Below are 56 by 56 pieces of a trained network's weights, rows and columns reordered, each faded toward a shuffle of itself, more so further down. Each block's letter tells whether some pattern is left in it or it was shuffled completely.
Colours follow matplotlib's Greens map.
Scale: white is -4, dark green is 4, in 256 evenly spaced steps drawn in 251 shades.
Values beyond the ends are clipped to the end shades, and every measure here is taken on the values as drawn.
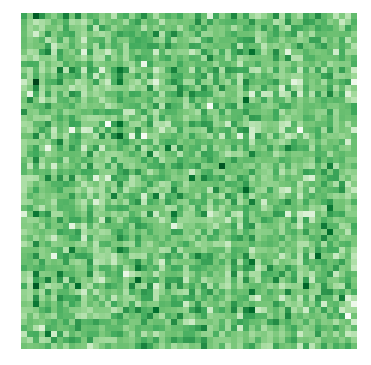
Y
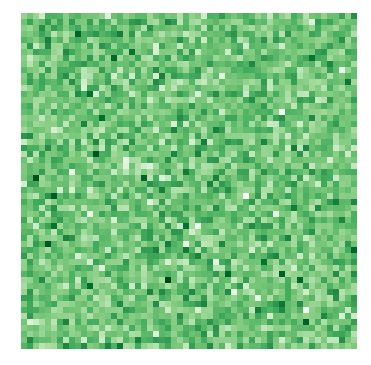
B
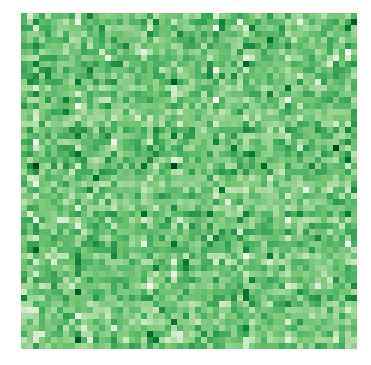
Y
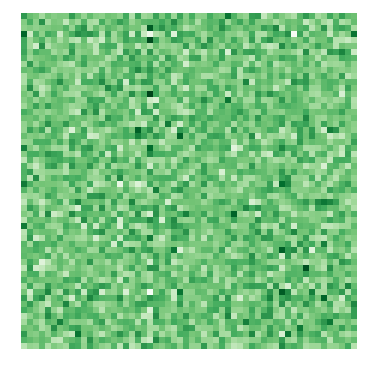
Y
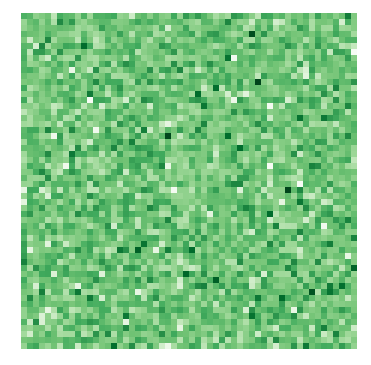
B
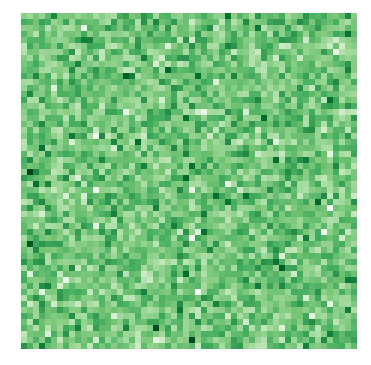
B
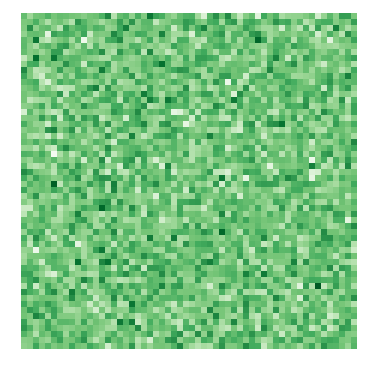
B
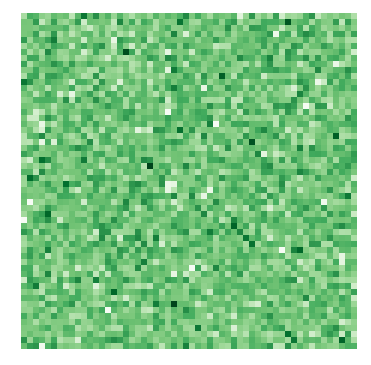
B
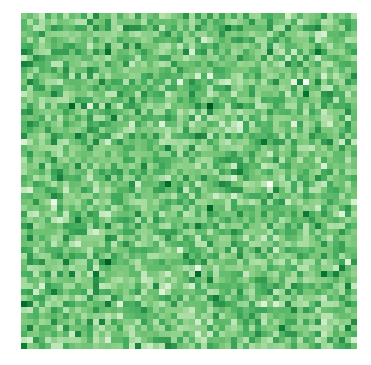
Y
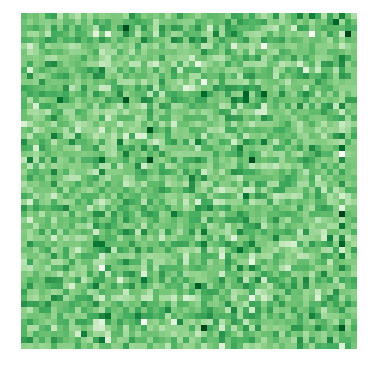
Y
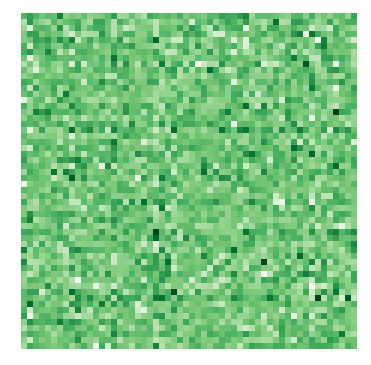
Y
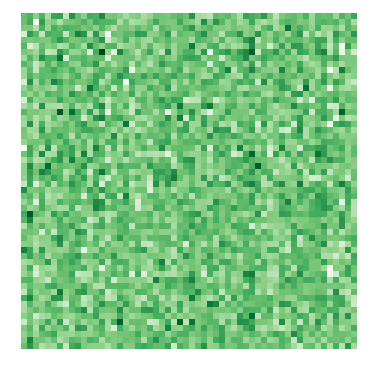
Y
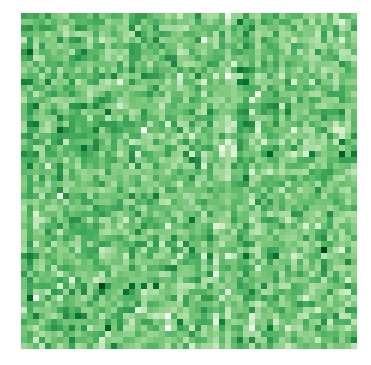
Y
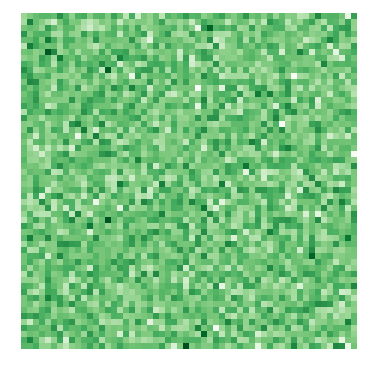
B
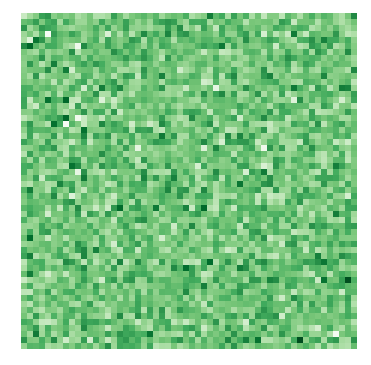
Y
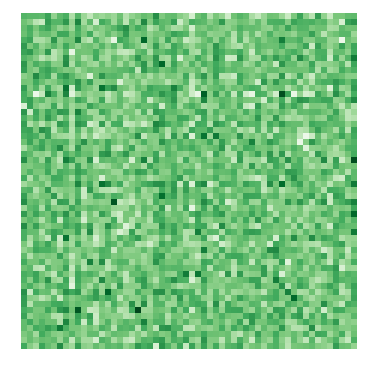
Y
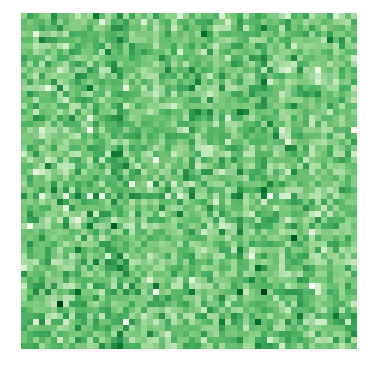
Y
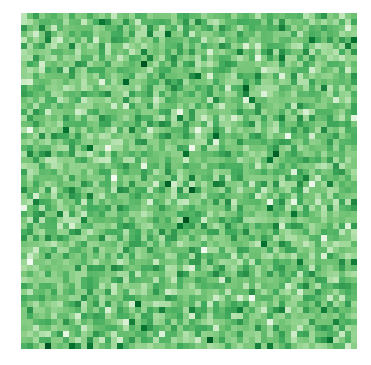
B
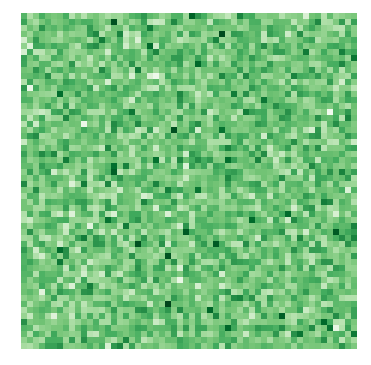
B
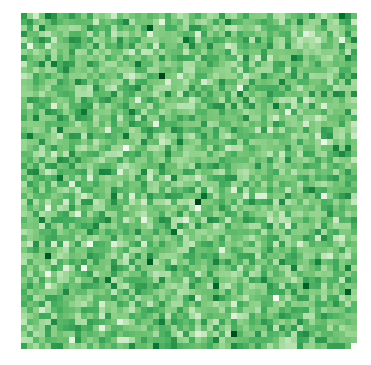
B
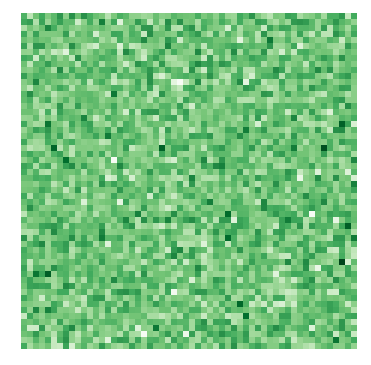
B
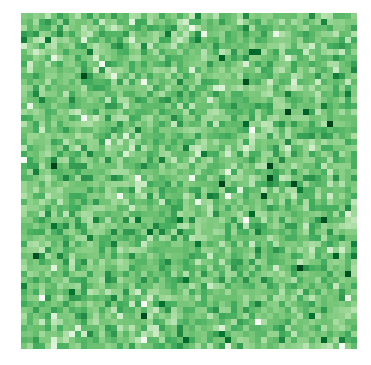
B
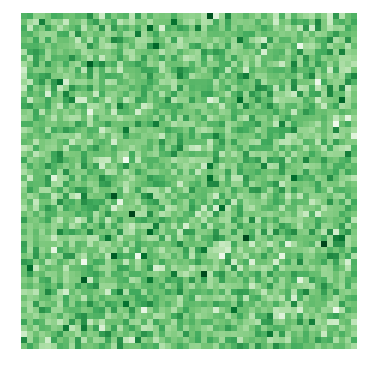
B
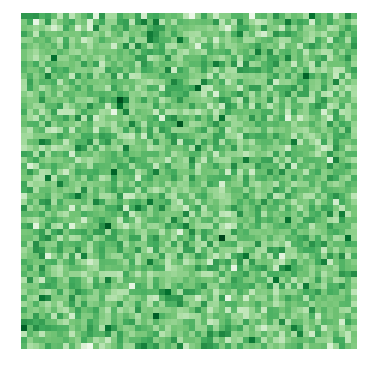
B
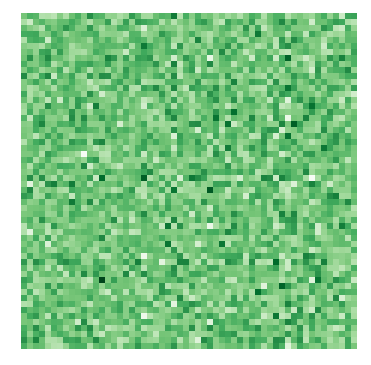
Y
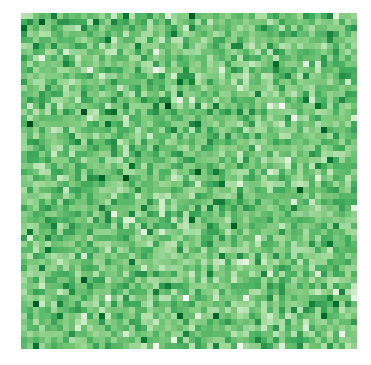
B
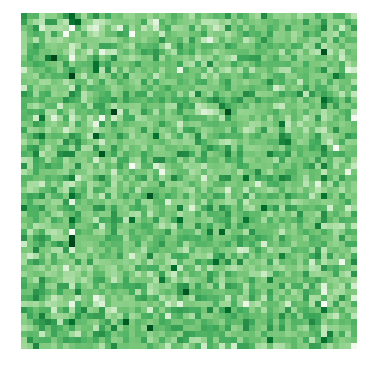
Y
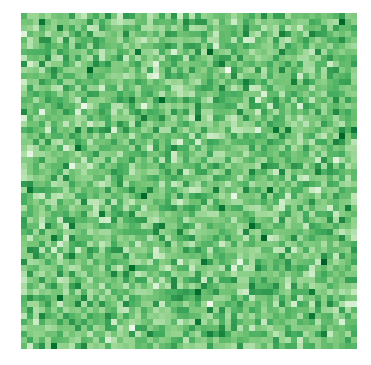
B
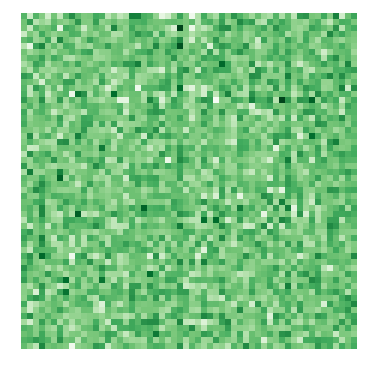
Y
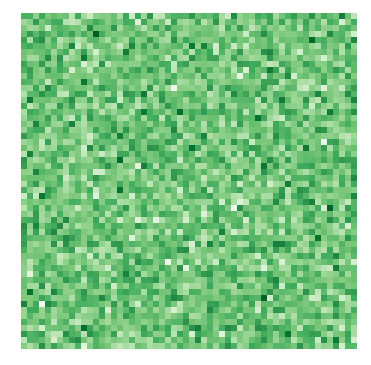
B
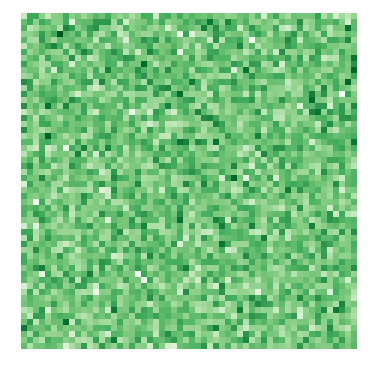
B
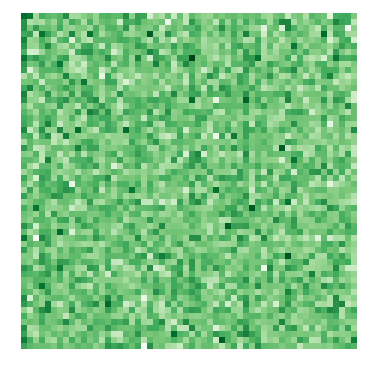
Y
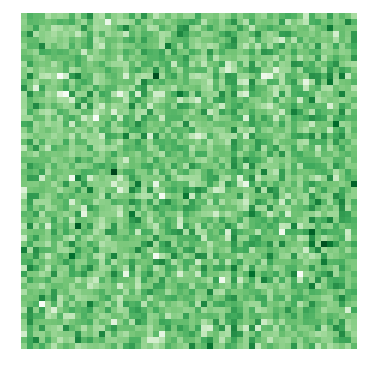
Y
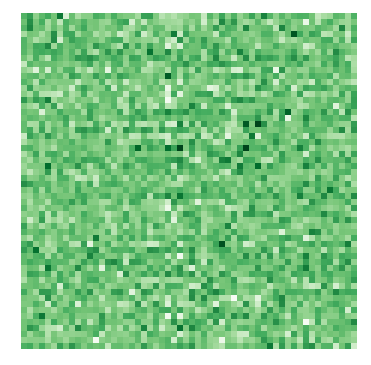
Y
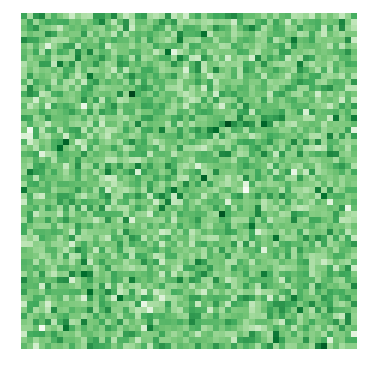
B
